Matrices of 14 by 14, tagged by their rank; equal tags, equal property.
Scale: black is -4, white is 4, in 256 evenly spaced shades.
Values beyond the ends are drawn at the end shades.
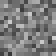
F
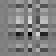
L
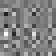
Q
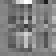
Q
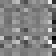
Q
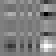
L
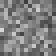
F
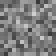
F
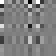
L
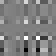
L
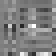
Q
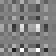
L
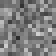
F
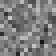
F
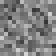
F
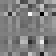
Q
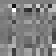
Q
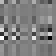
L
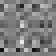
Q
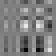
L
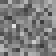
F
